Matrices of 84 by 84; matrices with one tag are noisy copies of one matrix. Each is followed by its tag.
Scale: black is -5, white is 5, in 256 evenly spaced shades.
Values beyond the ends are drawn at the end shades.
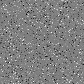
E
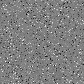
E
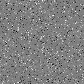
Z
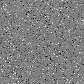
E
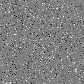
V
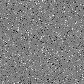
Z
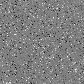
V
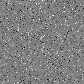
Z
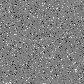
V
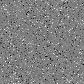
E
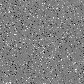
V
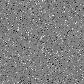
Z
